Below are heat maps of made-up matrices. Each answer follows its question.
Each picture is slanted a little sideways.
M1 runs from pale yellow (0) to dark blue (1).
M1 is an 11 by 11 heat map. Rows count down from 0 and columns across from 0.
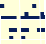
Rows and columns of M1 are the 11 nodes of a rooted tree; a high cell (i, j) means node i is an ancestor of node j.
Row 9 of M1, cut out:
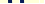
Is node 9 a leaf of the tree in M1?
no
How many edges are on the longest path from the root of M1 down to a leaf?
3
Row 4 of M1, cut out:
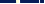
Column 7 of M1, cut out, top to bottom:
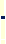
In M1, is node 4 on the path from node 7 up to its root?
yes
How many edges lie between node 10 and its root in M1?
3
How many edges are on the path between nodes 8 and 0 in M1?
2
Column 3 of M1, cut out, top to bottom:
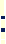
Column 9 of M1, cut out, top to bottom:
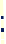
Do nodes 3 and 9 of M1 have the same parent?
yes
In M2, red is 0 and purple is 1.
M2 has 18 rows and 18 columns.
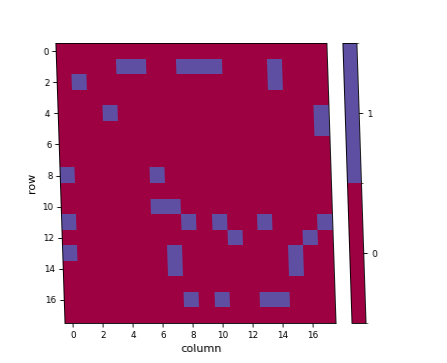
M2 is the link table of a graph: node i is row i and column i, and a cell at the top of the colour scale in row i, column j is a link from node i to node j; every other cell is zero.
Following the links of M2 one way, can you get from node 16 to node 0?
yes
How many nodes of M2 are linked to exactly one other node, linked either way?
2
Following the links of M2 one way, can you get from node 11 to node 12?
no
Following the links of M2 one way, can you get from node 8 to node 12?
no
